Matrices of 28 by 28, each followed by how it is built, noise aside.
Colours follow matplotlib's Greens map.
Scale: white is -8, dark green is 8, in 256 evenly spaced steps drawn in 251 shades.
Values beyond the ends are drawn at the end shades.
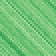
Toeplitz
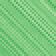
Toeplitz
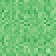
low rank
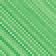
Toeplitz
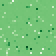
sparse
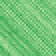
Toeplitz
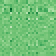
low rank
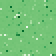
sparse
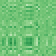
low rank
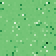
sparse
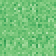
low rank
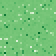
sparse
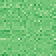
low rank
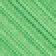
Toeplitz
